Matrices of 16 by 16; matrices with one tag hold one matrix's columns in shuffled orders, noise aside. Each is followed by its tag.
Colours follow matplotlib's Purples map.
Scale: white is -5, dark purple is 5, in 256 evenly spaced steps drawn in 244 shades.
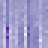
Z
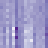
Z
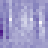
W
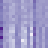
Z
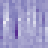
W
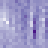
W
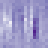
W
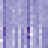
Z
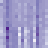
Z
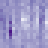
W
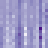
Z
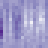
W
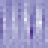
W
